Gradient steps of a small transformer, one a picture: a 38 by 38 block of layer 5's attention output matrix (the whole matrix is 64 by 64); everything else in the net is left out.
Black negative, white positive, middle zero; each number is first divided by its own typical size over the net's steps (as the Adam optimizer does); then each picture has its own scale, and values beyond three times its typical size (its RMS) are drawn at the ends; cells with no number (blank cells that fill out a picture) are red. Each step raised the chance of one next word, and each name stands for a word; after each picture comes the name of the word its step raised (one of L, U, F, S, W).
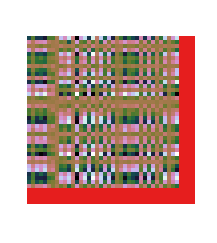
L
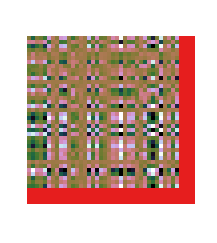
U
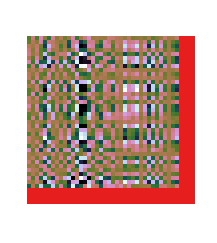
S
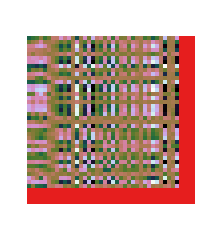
S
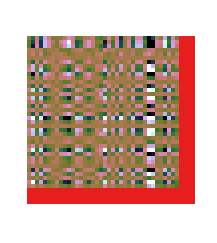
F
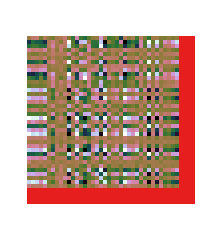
F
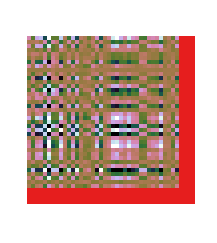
U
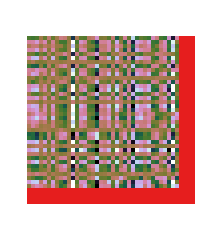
S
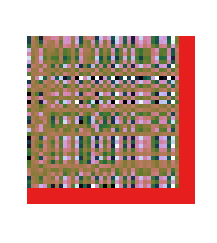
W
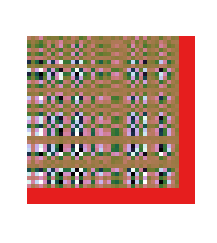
F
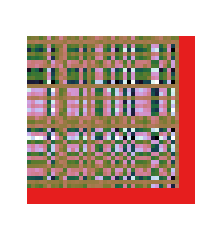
W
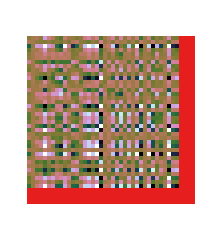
U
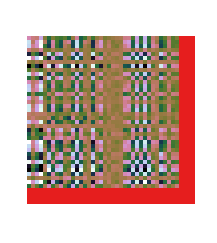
S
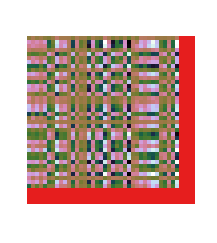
S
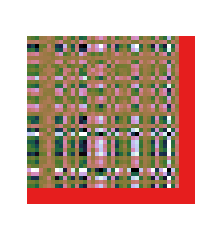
U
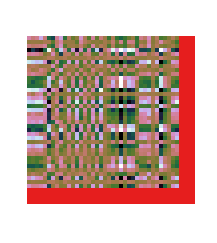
W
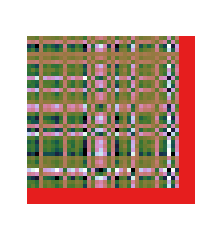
U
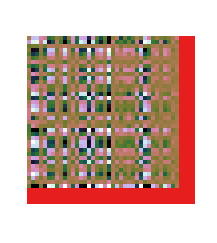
W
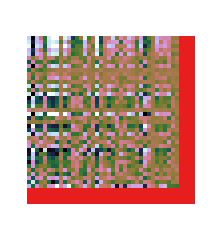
F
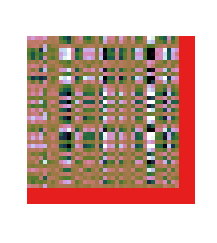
W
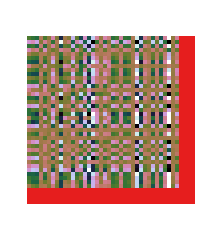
L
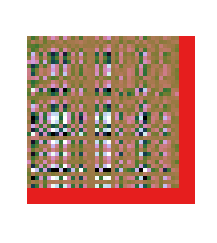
U
